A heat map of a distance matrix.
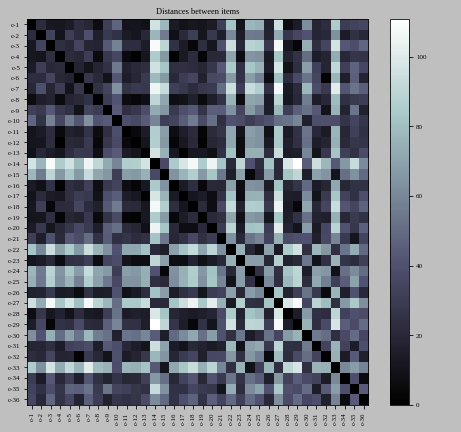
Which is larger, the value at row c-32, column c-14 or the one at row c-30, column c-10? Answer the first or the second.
the first
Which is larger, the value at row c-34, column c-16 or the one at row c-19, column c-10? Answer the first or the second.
the second
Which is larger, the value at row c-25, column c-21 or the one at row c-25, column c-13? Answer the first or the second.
the second
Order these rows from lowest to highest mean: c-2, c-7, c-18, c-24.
c-2, c-18, c-7, c-24
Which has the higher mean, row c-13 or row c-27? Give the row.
c-27
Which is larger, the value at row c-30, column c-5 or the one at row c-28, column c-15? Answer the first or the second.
the second
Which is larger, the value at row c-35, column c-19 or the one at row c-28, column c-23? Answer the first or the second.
the first
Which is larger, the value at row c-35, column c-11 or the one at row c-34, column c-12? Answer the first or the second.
the first
